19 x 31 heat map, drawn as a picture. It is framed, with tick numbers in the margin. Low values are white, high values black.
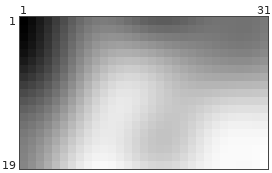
The ninth with the highest average is the top left. There is an overall slope up to the top left. The ninth with the lowest average is the bottom right. There are no lone odd cells.
